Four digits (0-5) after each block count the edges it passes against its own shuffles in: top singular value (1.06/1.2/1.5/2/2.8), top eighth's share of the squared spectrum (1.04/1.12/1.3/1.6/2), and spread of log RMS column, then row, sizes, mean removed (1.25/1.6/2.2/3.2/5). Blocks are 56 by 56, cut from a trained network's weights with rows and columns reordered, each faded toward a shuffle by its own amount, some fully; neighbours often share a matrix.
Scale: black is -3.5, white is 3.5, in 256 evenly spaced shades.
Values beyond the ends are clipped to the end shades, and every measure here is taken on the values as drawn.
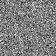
0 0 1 0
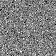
0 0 0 0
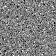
0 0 0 0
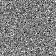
0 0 0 0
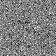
0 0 0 0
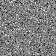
0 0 0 0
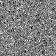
0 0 0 0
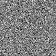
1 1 0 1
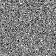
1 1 0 0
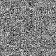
2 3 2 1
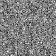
2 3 1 1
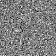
2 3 1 1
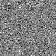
2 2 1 1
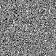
1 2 1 0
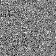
2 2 2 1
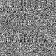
3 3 0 2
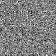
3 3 0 2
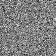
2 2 0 1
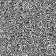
2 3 0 1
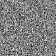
2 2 2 0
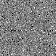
2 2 0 1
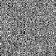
3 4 2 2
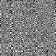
3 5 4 2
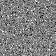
0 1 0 0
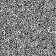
0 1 0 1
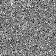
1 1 0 0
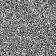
0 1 0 0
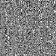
2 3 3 0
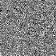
2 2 2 1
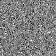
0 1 0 0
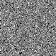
1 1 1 0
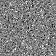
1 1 0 0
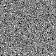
1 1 2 0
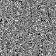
2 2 2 0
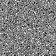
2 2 1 0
